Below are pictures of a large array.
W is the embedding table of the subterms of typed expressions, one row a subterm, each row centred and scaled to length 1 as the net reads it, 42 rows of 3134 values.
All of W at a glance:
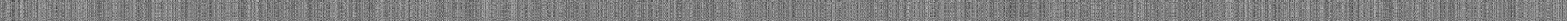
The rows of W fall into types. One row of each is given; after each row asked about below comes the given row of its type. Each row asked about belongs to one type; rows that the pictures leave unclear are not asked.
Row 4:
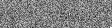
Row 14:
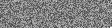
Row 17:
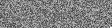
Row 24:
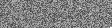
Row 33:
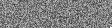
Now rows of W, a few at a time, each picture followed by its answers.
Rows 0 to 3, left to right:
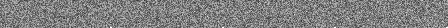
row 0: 33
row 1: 33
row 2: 24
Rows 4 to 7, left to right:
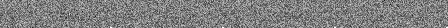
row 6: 4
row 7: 4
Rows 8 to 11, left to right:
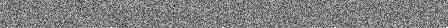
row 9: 17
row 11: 14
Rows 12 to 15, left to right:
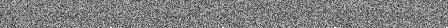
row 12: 4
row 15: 17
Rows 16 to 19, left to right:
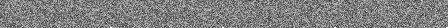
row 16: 17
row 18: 33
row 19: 4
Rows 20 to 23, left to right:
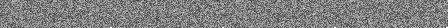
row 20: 24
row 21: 33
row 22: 24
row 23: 14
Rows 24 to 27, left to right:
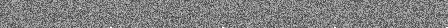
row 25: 33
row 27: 33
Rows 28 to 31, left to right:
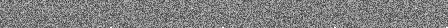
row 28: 4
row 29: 24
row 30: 33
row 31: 24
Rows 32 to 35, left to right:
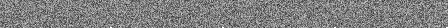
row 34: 14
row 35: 33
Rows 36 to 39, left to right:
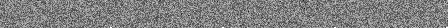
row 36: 17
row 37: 24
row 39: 14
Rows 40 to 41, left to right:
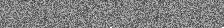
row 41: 24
